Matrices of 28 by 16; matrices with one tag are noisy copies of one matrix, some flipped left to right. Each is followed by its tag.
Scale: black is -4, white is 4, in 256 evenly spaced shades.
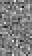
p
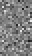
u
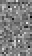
p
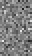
u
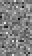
p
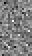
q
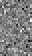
u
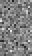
u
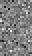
u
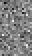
q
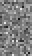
p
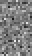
p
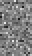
p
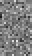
p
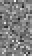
p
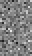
u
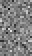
u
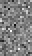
u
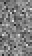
q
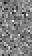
q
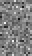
p
